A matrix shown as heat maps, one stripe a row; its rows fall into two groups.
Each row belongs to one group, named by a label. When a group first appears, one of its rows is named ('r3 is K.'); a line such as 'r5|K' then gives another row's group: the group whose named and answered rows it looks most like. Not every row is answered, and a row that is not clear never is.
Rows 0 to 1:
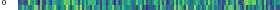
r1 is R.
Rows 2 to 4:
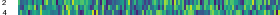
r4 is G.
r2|R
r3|R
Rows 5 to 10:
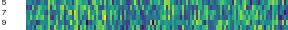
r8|R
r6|R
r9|G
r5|G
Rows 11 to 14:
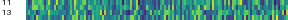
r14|R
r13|G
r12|R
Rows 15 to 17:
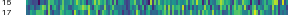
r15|G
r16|R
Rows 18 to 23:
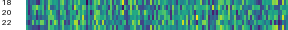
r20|G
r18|G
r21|G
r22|R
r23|G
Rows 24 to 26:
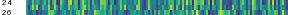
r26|G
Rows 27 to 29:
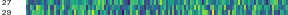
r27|G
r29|R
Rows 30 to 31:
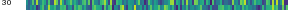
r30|R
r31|G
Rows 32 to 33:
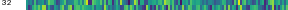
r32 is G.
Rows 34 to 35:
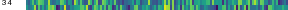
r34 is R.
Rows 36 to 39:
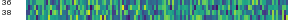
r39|G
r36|R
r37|G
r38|R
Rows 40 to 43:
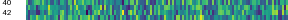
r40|R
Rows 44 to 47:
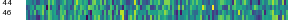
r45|R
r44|G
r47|G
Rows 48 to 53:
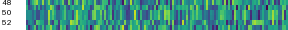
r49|G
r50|G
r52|R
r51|G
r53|G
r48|R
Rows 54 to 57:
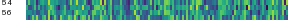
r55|G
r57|R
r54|G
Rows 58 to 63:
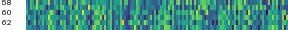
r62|G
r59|R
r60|G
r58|R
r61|G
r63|G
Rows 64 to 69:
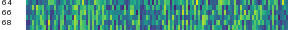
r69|R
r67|R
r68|R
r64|G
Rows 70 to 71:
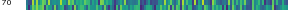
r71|R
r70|R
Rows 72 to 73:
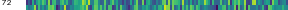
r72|R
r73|G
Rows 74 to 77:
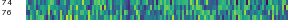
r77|R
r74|G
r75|G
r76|R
